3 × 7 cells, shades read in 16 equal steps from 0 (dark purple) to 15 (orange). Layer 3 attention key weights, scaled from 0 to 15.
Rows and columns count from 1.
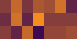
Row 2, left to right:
4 12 3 15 6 6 6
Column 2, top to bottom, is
11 12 3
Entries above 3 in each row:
6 6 5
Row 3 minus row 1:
0 -8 6 -9 -1 -5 5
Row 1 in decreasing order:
12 11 9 8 6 5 3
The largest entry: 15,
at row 2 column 4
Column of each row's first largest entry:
6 4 3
